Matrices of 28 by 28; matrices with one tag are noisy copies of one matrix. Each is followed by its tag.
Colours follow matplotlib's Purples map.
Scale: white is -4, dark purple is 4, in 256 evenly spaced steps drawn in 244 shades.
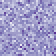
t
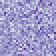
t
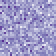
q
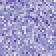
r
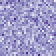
r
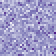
t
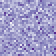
t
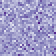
t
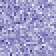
q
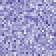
r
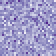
r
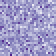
q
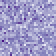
q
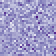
t
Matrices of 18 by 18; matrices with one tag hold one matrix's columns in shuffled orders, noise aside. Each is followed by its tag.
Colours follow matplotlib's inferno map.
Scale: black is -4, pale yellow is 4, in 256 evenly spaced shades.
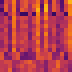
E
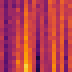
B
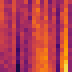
B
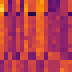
E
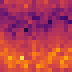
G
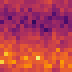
G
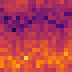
G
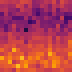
G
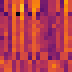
E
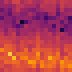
G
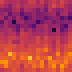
G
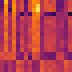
E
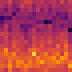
G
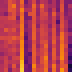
B
